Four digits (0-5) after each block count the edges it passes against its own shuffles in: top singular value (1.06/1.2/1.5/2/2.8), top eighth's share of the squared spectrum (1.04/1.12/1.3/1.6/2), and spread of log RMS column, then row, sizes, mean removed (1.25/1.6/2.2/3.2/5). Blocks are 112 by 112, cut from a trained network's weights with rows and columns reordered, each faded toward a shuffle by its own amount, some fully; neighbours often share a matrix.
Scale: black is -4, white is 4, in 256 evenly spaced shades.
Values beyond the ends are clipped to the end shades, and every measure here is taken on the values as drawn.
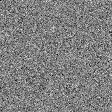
0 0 0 0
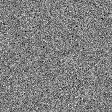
1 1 0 0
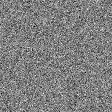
0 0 0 0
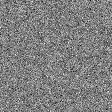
0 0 0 0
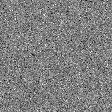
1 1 0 0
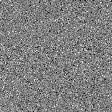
1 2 0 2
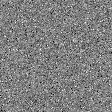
0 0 0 0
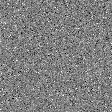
0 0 0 0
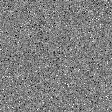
2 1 0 0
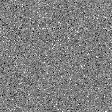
3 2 2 1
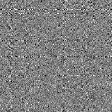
4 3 3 2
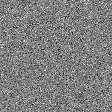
1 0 0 0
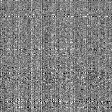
4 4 2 4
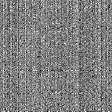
4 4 2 3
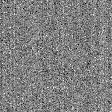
2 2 0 1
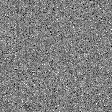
1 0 0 0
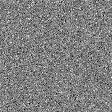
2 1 0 0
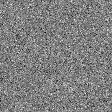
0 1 0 0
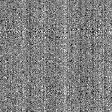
4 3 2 3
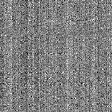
4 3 1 3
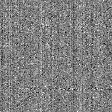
3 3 1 2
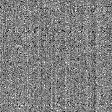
3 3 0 2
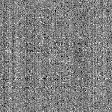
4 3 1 3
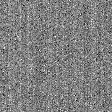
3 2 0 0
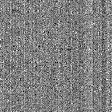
4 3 1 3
